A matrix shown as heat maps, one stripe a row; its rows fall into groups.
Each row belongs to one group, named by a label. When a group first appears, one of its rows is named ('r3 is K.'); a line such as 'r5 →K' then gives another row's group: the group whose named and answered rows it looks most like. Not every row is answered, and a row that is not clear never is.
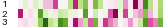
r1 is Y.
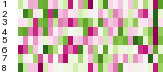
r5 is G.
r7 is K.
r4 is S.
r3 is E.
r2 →E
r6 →E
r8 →S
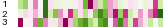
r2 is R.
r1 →S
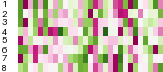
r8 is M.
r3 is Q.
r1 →Q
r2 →K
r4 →Q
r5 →Y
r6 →S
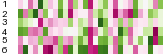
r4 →S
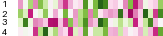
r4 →R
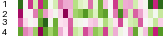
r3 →E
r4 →K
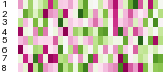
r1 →E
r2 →M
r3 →Q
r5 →G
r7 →Q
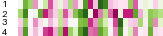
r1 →S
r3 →S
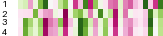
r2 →K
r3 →M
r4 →M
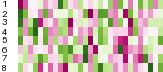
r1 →G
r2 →S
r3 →Q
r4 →Q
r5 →K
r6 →S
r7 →Y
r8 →K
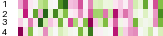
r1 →G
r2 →K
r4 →M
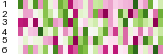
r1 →Q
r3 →G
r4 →R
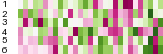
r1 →M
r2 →Q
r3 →K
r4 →E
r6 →G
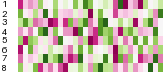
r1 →R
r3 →S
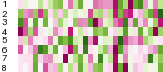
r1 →M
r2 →K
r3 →Q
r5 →S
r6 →R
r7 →K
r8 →Y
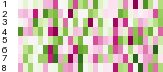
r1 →Y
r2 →R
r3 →K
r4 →Q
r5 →M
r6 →E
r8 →M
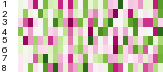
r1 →R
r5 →Q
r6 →M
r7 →R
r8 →E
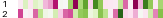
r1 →Y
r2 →R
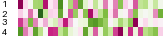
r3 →R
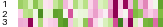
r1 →M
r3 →G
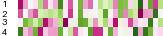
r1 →G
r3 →M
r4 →Q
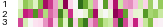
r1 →M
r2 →Q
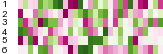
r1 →E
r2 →R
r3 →K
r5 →R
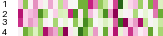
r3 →R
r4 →M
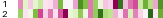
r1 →Y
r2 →K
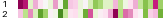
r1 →G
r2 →Y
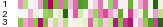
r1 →E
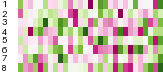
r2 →E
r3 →Y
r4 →Y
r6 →M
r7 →Q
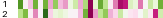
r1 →K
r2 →S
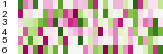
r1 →Q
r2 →E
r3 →E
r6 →K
